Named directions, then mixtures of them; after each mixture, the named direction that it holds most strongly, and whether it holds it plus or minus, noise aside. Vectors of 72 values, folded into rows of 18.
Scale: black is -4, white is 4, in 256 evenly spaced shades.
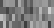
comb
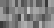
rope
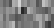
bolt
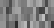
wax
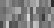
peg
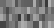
rope, plus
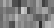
bolt, minus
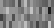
comb, minus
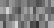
wax, minus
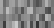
wax, minus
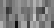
wax, plus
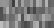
rope, minus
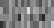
rope, plus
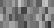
bolt, plus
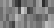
bolt, minus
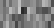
bolt, plus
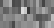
bolt, minus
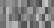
wax, minus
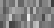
peg, plus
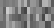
bolt, plus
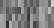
peg, minus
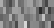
wax, plus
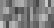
peg, minus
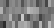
rope, plus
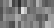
bolt, minus
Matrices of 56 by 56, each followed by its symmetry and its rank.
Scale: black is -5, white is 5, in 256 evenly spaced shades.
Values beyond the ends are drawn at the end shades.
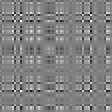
symmetric, rank one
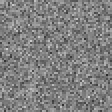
neither, full rank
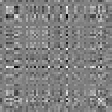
symmetric, rank three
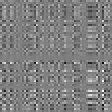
neither, rank two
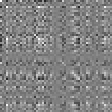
symmetric, rank three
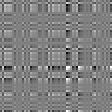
symmetric, rank one
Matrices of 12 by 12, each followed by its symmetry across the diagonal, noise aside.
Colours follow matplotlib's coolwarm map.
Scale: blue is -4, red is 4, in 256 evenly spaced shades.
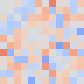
symmetric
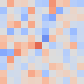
antisymmetric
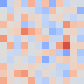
neither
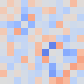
symmetric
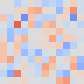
antisymmetric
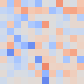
neither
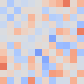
symmetric
